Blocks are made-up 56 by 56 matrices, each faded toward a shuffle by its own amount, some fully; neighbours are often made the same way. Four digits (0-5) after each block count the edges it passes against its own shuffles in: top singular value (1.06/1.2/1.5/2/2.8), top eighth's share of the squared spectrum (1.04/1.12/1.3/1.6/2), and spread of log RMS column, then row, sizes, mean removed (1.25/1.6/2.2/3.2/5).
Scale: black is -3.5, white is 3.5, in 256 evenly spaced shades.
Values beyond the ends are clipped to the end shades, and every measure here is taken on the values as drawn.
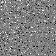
2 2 0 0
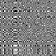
5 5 3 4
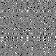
4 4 2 2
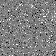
2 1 0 0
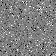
0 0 0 0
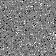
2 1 0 0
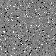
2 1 0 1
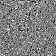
2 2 0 0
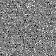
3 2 0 0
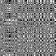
5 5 3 3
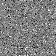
0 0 0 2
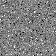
0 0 0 0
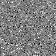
0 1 0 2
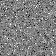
0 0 0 0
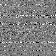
2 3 0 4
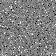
0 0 0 0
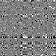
4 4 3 3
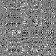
4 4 1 2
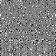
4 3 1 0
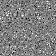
3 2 0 1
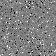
0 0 0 0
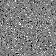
1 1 0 0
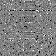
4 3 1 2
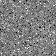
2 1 0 0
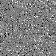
3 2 1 1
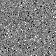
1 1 0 0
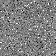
1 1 0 0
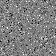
0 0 0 0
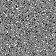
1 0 0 0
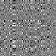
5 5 3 3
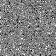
2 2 0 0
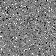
0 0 0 0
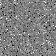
2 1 0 0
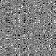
4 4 2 2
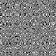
4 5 2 3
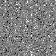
3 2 1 0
